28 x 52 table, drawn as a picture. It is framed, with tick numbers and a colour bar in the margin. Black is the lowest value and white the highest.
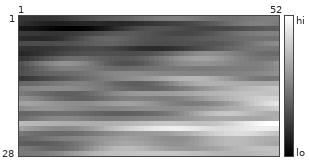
The histogram is bell-shaped. Streaks run across, left to right. The bottom right is the ninth with the highest average. On average the colour sits 50% of the way up the scale. The field climbs toward the bottom right.
